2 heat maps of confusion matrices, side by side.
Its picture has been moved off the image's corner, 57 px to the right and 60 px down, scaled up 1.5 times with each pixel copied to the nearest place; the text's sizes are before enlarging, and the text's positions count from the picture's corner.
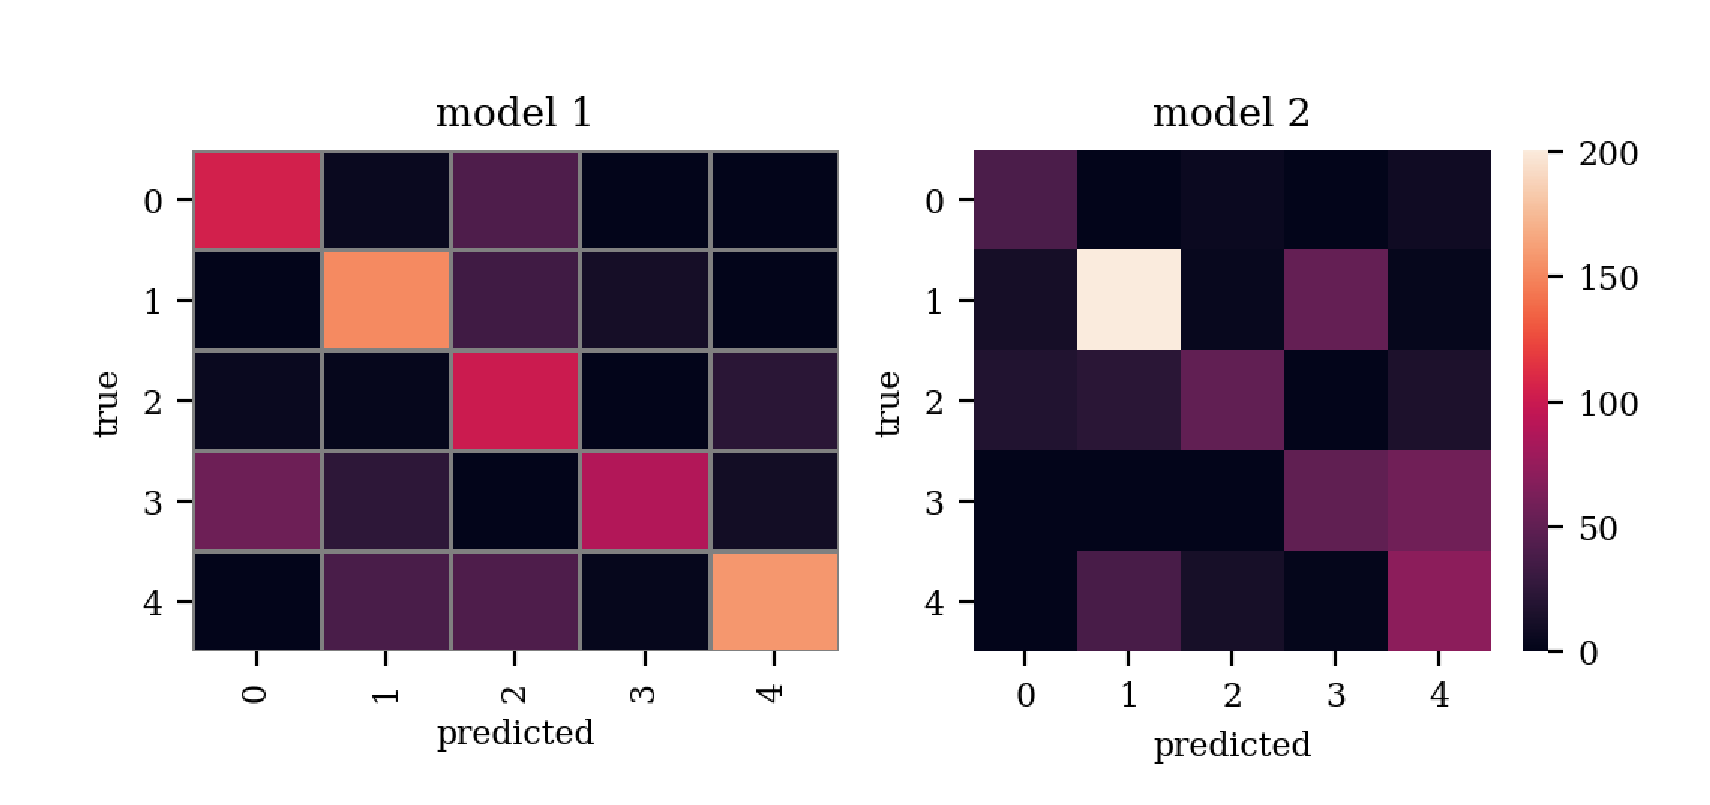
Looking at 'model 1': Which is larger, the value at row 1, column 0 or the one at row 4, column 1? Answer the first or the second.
the second
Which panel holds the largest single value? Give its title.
model 2
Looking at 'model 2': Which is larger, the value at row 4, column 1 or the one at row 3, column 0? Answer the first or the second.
the first
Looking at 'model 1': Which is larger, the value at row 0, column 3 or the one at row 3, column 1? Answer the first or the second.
the second
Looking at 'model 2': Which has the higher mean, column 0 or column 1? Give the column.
1
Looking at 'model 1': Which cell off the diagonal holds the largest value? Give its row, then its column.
3, 0
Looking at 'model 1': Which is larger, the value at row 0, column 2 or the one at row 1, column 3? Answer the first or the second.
the first
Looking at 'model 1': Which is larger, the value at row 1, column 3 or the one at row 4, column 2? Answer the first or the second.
the second
